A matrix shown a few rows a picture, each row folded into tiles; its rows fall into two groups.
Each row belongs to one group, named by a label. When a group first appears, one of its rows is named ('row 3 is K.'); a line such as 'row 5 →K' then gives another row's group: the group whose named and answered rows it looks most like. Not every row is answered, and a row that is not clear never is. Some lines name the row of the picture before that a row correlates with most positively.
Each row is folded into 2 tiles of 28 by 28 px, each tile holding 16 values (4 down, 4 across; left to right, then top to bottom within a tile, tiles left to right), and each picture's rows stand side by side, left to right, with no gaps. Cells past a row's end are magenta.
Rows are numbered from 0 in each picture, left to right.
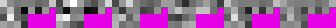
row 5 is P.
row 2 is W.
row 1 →W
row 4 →P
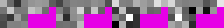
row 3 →P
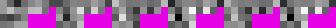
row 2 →P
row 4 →P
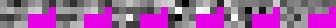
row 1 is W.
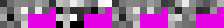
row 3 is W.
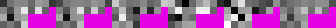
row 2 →P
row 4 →W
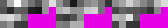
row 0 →W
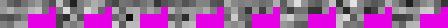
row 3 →W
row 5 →W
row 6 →W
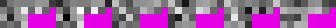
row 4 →P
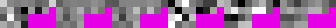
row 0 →P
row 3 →W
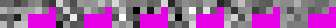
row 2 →P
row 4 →W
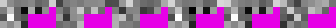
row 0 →P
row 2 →W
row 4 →P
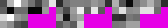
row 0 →W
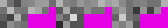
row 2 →P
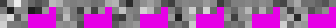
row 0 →W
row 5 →W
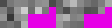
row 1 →W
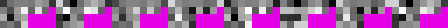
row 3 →P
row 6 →P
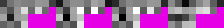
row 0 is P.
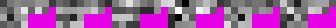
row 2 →W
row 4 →W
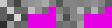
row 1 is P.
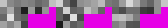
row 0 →P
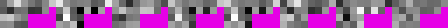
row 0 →W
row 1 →P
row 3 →P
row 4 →P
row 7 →W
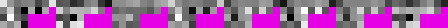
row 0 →P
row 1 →W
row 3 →P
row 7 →W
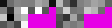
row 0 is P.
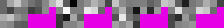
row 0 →W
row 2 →P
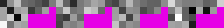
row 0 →W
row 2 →W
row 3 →P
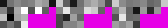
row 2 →P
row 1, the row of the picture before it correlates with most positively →1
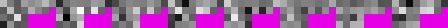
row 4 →P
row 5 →P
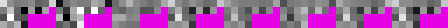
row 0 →P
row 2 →W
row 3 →P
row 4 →P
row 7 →P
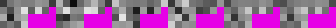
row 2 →P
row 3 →W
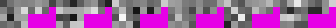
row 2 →P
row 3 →P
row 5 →W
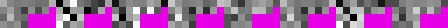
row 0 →P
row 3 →P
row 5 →P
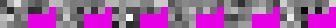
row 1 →P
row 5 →P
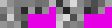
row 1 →W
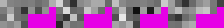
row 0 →P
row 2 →P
